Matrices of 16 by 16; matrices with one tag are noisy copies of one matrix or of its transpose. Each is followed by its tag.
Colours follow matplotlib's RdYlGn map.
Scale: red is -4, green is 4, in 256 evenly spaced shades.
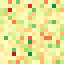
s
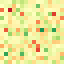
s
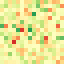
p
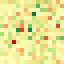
p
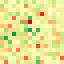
p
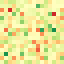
s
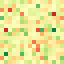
s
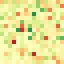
p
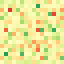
s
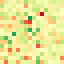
p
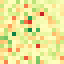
p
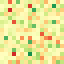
s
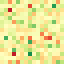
s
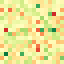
s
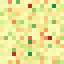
s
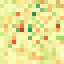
p
